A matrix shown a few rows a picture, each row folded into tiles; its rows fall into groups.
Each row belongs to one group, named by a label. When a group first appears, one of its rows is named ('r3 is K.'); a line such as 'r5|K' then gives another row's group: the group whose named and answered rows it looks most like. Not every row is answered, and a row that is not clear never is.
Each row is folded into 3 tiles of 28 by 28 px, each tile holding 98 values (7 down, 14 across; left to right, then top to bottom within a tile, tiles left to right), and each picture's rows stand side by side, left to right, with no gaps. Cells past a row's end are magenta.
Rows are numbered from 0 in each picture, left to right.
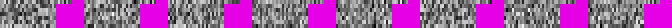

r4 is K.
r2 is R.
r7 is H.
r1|H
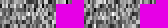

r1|H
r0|K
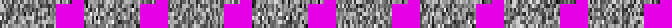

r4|K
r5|H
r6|R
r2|K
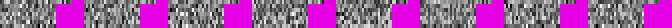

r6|H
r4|R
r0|K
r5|H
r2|K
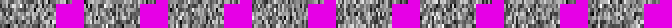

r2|K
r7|H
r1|H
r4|R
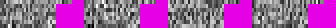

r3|H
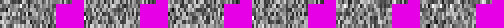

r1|R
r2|R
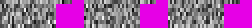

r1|K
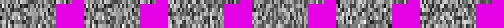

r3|K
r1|K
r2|R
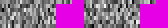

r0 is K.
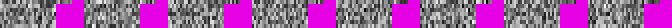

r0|R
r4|R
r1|H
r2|R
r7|R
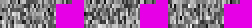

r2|H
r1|R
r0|K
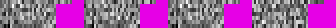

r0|H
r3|R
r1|H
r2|H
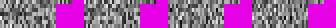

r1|R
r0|R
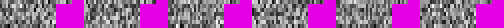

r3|R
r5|K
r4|H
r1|R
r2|H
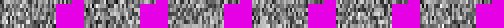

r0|H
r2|R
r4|R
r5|H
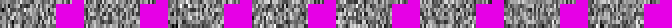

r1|R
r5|R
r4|K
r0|K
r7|H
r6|H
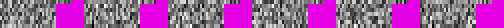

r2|H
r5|H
